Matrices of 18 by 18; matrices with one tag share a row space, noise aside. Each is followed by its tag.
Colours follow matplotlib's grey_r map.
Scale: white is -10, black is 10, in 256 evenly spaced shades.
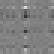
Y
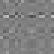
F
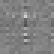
Y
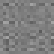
F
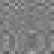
F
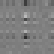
Y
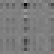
Y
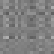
F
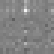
Y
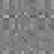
F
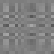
F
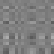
F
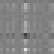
Y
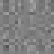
F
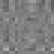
F
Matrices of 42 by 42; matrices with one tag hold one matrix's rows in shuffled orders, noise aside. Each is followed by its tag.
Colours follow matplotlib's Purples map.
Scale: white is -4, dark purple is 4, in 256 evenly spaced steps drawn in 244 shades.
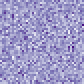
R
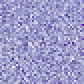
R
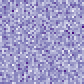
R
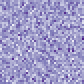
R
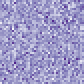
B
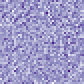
B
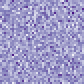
R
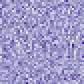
R
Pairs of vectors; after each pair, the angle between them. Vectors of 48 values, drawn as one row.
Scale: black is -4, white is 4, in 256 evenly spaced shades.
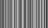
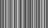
nearly parallel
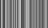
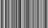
nearly opposite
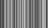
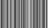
orthogonal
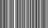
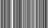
orthogonal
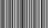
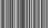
nearly parallel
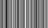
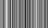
nearly opposite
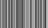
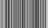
partly aligned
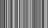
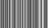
partly opposed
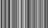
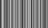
orthogonal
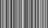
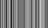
partly aligned
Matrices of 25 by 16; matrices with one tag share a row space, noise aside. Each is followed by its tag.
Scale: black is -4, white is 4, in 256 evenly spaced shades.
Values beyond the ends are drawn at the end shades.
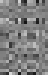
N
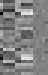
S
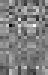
N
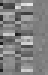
S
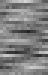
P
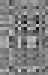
N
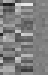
S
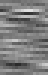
P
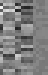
S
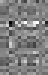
N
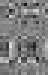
N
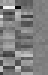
S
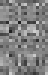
N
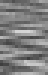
P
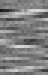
P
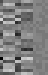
S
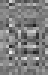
N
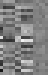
S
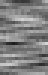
P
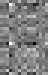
N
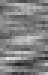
P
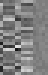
S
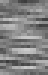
P
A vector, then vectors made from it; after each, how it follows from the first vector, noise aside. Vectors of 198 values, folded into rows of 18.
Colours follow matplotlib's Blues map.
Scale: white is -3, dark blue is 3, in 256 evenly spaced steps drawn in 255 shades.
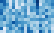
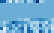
partly zeroed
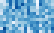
negated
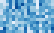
negated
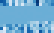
partly zeroed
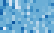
partly zeroed
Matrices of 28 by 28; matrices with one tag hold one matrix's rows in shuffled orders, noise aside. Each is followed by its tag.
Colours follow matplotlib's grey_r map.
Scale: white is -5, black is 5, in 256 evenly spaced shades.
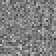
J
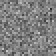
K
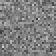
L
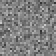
J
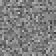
K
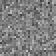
J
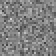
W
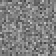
J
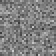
L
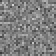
L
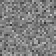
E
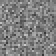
W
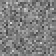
W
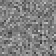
J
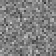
W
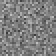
W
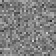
L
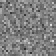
W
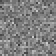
L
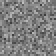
E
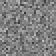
W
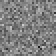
E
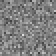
E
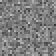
J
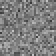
L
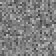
J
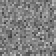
J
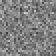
W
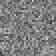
L
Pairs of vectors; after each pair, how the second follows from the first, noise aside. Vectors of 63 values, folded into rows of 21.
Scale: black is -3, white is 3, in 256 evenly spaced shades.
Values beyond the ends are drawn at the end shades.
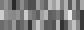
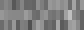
shrunk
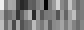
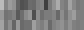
shrunk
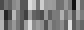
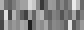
sign-scrambled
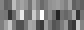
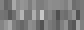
shrunk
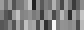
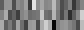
sign-scrambled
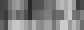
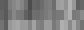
shrunk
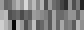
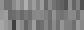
shrunk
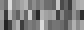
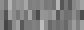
shrunk
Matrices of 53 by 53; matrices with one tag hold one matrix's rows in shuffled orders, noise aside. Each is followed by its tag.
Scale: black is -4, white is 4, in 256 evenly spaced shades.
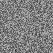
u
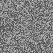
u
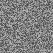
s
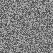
s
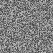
s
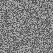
s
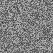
s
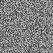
u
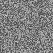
u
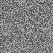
u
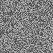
u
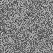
u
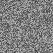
s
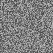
u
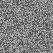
s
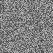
u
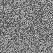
u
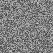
s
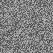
u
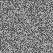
u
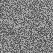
u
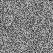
u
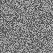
u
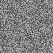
u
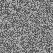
s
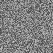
u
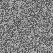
s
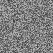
s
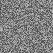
u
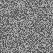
u
